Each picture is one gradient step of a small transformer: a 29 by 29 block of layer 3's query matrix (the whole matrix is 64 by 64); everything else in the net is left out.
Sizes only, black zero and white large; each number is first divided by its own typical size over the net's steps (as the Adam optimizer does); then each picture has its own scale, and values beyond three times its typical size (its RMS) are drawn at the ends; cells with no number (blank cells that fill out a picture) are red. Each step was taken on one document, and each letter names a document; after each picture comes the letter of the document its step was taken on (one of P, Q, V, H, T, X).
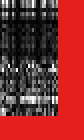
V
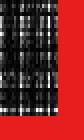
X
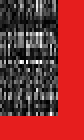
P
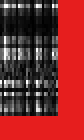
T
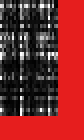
X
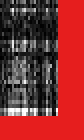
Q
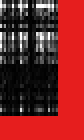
X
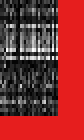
V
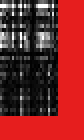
X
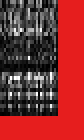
P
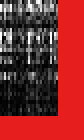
P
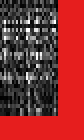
P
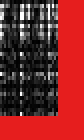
X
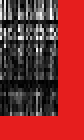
P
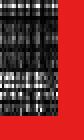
T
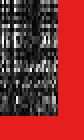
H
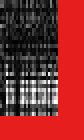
V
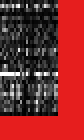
T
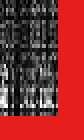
V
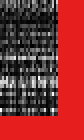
V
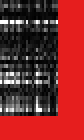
T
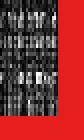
P
